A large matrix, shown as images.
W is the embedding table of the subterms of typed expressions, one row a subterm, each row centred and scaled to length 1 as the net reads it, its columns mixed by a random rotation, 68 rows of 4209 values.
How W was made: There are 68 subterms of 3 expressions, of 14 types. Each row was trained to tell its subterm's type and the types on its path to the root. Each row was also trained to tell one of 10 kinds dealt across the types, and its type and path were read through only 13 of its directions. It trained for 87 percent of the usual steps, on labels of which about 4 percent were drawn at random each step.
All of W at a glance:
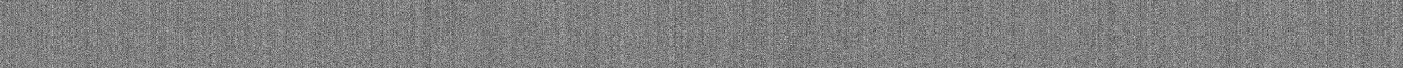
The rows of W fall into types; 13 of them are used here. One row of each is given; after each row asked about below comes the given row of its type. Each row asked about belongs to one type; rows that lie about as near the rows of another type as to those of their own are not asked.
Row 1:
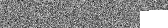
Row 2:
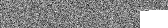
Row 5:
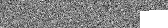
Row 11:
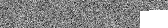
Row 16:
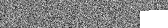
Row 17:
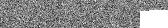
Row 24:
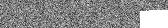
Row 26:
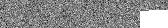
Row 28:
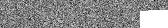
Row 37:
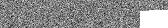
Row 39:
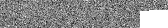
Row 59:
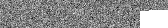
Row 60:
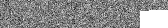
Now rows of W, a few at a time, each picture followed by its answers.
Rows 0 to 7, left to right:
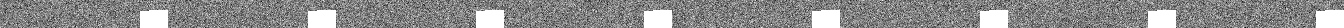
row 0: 11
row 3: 11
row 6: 17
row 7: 16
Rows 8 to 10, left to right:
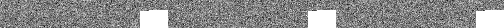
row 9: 60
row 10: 17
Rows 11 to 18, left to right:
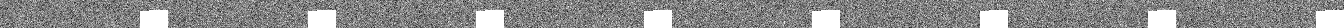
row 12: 1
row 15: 5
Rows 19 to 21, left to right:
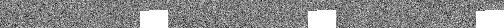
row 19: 59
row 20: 1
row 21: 11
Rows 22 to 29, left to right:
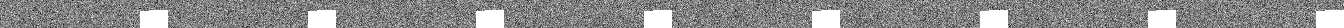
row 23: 11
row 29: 2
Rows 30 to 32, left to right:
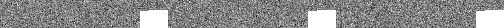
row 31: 39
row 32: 26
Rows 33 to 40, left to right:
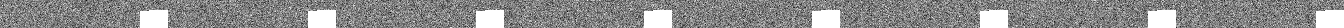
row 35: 5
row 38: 1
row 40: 26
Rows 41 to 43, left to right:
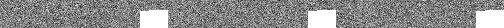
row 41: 17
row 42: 26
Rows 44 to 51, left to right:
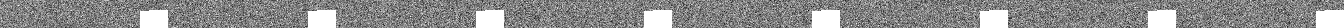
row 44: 2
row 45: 60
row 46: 37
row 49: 60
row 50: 24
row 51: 28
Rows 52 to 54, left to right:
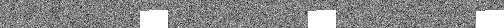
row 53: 24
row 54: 16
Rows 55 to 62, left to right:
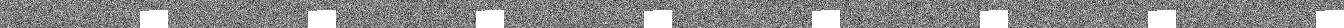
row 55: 1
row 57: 16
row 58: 2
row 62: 26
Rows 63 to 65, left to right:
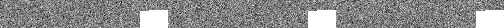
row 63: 37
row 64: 2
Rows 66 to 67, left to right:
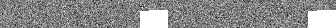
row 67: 16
